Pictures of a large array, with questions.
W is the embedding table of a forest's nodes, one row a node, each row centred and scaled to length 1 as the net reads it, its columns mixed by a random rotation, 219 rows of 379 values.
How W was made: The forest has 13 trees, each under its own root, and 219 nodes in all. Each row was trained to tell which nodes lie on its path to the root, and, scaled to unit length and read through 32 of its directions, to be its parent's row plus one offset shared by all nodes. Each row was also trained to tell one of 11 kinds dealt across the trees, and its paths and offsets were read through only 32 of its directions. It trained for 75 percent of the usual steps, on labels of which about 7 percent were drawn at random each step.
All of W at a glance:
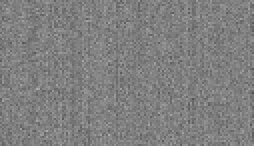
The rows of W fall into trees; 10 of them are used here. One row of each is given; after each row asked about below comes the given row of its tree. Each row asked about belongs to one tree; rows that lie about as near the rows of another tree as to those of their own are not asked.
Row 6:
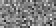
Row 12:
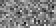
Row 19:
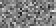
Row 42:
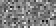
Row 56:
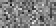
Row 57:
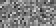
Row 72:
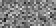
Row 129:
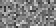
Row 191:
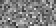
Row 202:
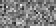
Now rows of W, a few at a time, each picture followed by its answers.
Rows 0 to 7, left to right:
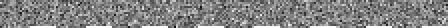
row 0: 19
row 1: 19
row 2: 129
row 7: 57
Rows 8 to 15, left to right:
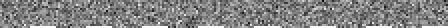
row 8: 129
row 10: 57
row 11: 72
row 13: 57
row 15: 57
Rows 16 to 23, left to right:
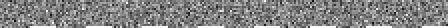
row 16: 57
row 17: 19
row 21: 12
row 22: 202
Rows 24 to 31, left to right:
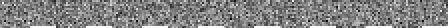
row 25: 19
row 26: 19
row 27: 129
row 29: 57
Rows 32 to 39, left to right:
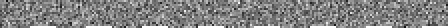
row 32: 19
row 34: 6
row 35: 42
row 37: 42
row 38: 57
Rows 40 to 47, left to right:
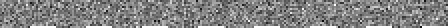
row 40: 42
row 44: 12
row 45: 19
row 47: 6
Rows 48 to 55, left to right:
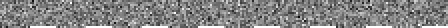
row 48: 19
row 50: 191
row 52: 56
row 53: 202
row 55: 57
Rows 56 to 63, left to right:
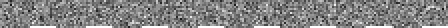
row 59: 57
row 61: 19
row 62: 191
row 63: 56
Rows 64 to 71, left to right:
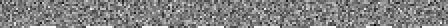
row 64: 57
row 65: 6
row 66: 12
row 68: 202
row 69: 19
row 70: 56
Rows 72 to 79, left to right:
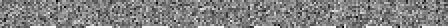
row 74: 12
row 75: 57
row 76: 6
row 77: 19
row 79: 12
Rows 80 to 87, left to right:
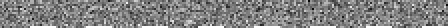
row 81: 57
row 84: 129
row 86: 129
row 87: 56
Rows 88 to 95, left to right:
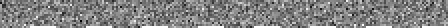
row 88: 202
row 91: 57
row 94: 129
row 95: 42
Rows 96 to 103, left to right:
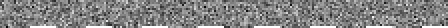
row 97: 56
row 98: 56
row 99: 191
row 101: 56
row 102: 129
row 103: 6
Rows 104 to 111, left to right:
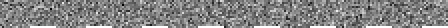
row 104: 56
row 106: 56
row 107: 202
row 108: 19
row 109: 129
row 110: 56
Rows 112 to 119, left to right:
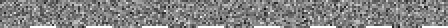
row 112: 57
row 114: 12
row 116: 56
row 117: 6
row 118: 56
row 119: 19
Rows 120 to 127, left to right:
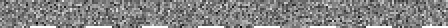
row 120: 202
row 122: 72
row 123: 56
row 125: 191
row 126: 6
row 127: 19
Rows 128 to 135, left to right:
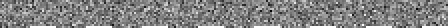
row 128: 19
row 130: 19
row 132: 72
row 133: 56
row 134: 129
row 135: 6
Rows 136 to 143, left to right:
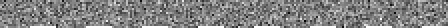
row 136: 202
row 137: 19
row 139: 6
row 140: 6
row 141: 19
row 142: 56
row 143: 57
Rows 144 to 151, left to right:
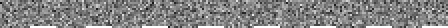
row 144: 6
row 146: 42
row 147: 19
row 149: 56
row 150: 129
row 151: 202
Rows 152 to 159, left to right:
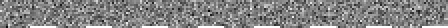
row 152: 56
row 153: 202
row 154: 57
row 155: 57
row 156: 56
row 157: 72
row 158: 12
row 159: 42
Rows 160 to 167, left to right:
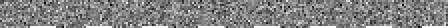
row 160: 12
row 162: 56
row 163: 12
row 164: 12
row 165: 56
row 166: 202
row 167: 6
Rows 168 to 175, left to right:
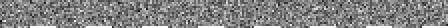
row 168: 42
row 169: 57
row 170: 19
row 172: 56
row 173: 57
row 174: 202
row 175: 42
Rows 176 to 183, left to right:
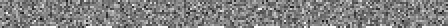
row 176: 56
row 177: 57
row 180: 6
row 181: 42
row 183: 12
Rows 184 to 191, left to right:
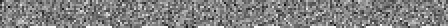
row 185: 6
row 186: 19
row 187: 72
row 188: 6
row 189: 202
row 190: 57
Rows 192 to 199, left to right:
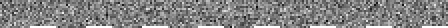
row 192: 57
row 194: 6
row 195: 56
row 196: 56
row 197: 202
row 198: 42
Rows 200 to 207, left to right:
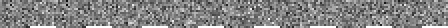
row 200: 6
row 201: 6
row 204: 129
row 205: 19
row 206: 129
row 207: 19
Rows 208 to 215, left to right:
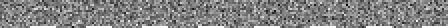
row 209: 129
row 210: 202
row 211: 6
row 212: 12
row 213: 72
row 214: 6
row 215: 12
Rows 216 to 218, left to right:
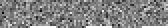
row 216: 57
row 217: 57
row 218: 19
